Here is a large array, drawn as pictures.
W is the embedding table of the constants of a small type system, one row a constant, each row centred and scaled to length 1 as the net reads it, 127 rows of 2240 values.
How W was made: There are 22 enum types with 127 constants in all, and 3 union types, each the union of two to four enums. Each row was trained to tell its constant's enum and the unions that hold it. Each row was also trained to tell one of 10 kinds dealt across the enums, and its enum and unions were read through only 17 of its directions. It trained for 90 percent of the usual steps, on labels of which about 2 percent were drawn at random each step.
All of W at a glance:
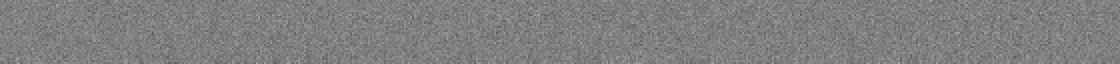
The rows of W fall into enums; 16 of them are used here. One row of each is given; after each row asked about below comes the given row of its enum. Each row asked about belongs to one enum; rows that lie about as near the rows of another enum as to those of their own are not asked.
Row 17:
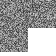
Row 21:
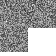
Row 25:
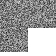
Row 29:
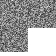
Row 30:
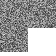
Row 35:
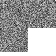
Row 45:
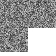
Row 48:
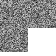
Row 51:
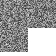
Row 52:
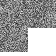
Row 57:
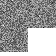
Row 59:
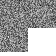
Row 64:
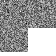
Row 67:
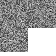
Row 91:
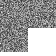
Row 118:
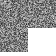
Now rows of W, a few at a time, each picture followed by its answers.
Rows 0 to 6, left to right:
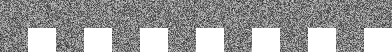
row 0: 25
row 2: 51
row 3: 59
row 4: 29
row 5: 59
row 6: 51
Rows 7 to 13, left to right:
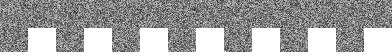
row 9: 64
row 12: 118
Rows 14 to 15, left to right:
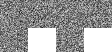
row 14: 35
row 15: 45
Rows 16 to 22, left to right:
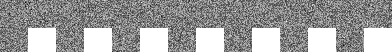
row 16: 29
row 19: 17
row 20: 59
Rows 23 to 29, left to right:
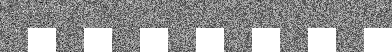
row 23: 35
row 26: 64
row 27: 48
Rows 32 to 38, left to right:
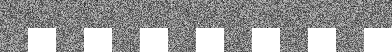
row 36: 57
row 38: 45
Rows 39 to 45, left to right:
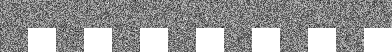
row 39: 30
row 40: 29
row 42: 29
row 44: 25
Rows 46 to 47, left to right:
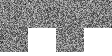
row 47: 59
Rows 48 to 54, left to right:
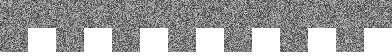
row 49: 59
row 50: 91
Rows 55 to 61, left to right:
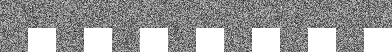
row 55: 17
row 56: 29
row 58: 48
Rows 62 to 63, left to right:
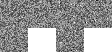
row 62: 51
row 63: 35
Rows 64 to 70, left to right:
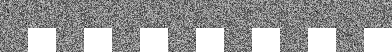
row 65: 91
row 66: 25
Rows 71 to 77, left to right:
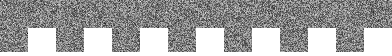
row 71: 30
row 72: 35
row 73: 67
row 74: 21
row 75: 45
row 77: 64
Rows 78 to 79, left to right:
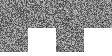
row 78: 64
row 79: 67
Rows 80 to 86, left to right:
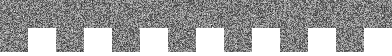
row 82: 30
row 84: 51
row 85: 118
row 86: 64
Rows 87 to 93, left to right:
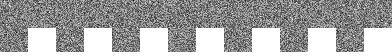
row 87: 57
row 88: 30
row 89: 67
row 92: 59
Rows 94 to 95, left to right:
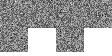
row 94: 64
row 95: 17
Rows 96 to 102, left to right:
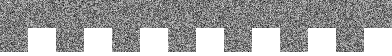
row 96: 118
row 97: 29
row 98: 51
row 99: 21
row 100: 45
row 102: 67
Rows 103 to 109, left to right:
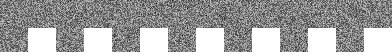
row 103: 29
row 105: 21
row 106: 64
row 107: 59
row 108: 91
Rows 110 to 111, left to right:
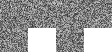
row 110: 91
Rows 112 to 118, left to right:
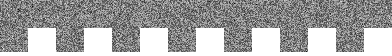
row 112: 118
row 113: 30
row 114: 30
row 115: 25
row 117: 48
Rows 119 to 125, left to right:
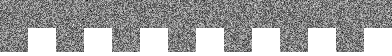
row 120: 67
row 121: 17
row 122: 45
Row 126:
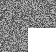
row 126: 25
